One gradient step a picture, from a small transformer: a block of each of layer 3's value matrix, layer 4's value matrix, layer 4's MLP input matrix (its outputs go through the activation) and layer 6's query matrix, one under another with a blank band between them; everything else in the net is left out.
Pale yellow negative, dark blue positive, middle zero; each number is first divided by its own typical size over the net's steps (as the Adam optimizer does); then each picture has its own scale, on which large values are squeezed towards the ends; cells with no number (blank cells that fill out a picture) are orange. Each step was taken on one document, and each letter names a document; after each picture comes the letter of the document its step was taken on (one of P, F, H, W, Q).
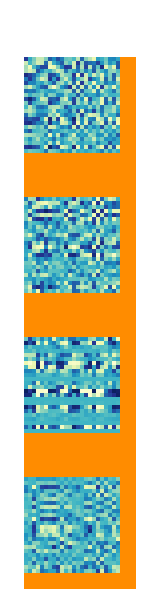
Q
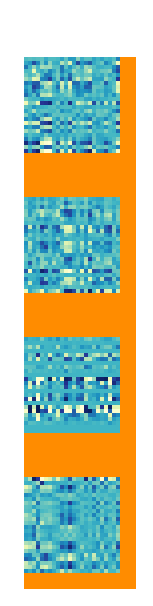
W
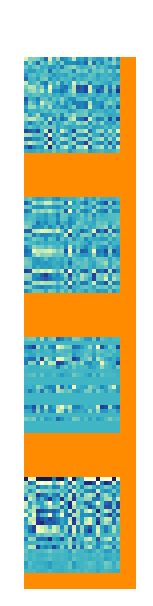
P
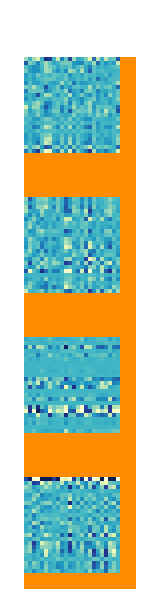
W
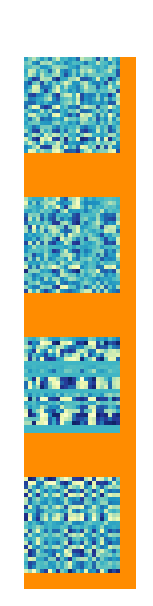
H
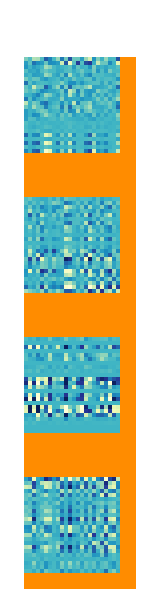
W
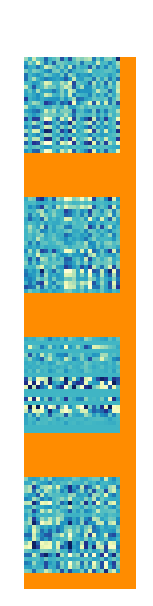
W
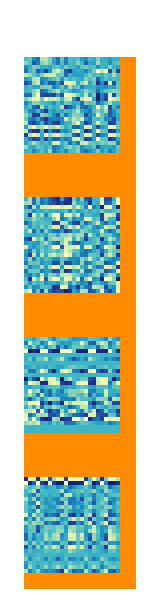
H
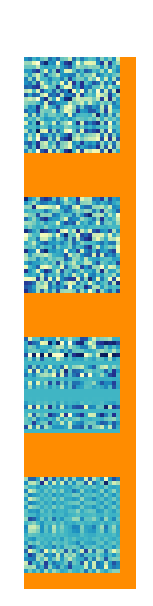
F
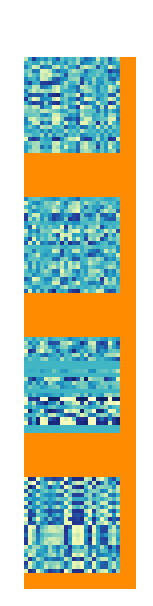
H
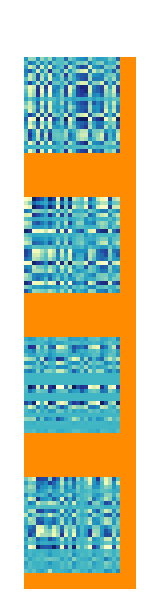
P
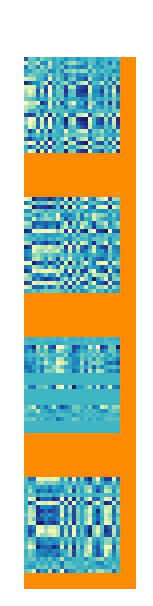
P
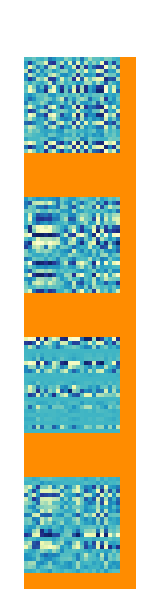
Q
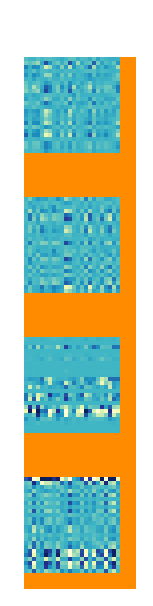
W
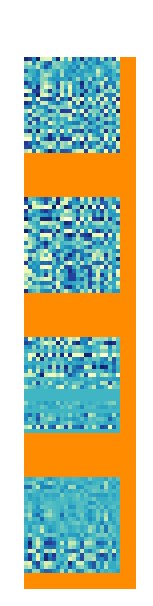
F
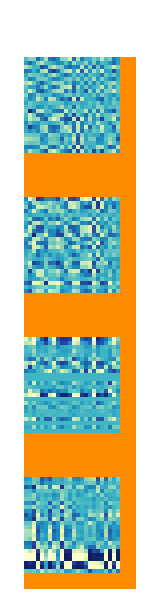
Q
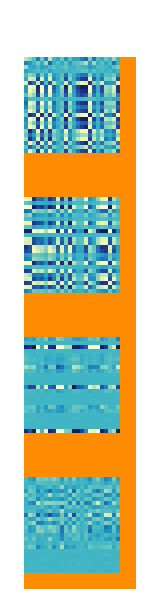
P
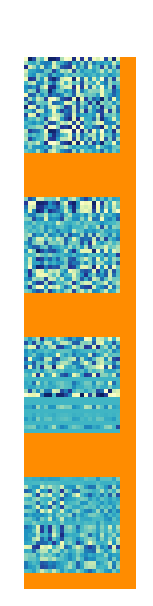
Q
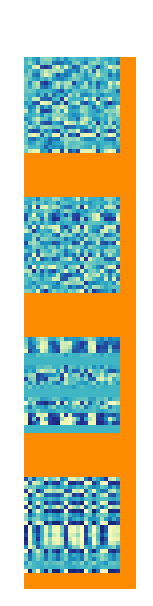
H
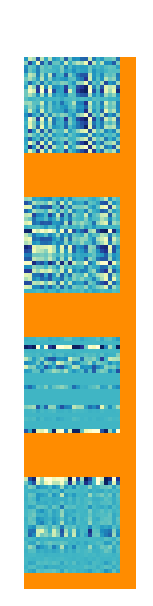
P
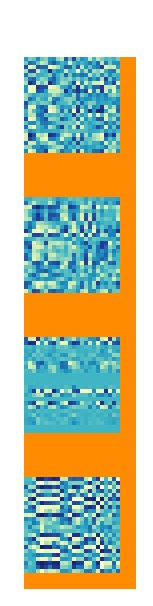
Q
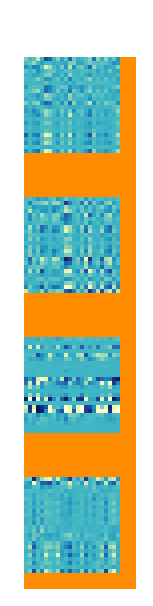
W
